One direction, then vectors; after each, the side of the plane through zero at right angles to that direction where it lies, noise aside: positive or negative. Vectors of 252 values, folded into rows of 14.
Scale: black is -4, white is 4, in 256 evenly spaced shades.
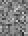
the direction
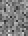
negative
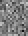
negative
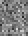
negative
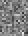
negative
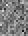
negative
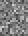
positive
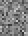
positive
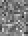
negative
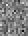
negative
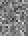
negative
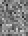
negative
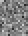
negative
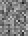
positive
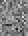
positive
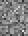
positive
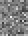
positive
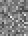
positive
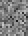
negative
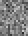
positive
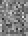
positive
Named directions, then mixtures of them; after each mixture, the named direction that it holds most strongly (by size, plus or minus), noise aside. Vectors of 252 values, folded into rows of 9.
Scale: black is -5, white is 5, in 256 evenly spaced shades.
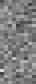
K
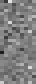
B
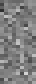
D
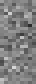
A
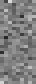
B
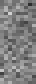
K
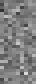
D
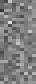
B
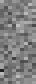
K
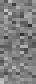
A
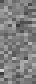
K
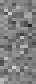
A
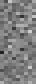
B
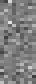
B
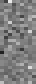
B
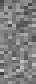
K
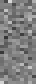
B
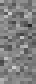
A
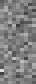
K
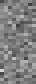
K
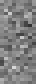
A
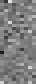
B
